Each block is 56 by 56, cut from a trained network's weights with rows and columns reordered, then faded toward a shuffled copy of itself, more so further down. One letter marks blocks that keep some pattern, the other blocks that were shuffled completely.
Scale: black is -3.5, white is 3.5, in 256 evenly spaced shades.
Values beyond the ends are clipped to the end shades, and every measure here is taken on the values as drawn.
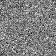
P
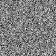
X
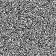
P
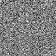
X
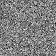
P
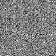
X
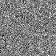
X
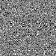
X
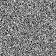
P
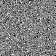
P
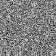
X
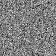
P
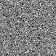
P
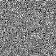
X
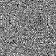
X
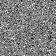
P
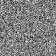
X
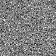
X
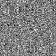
X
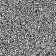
P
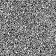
P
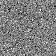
P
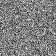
P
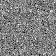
P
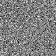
X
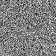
P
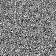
P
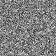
P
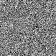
P
